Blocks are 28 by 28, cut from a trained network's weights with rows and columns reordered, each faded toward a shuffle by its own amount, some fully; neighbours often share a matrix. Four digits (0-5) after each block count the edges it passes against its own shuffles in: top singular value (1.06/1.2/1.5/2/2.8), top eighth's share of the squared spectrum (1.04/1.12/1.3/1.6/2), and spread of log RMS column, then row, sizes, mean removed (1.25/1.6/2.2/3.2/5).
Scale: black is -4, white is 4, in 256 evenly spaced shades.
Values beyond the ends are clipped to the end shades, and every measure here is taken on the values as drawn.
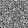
0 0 0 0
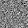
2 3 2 1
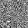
2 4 2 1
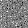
0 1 0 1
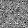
1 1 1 0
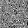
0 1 1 0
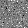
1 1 0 0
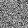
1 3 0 0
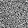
0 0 0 0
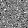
0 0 0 0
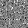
1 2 0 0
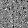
1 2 1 0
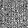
2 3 0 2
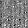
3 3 1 2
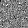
0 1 0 0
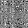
2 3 0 2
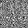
3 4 1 1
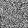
0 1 0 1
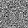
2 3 1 1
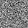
0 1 0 1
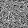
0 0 0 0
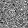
0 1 0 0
